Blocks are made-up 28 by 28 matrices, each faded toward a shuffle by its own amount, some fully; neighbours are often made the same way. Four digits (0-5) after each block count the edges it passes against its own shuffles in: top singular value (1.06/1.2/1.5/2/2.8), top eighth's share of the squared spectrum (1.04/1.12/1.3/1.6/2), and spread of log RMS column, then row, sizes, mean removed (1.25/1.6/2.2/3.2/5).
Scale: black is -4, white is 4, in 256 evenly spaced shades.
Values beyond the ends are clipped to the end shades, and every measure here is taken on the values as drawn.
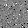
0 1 0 0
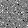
2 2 0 0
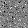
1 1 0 0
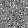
0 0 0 0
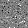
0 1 0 0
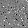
0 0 0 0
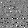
2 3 0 1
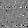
2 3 0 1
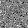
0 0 0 0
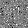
2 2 0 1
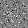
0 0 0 0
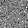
0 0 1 0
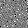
1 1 0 0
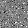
1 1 0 0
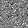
0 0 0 0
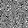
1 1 1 0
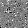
0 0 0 0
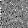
1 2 2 0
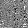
2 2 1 0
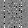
2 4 3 0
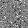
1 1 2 0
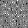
3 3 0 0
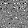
2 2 0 1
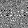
2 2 0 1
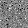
1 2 0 2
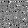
2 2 0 1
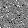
0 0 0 0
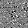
1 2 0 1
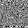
2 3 0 2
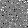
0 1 0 0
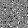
2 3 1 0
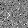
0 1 0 0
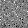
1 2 1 0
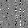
3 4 2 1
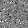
0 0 0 1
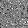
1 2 0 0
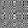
4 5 3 3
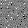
2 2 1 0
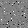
1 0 0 1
